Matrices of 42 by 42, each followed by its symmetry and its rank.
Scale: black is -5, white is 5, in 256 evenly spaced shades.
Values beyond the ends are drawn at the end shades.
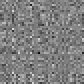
neither, rank five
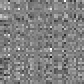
neither, rank five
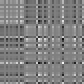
symmetric, rank one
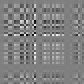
symmetric, rank one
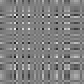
symmetric, rank one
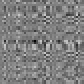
neither, rank three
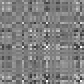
symmetric, rank two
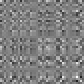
symmetric, rank two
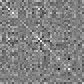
symmetric, rank five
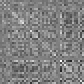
symmetric, rank five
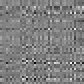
neither, rank three
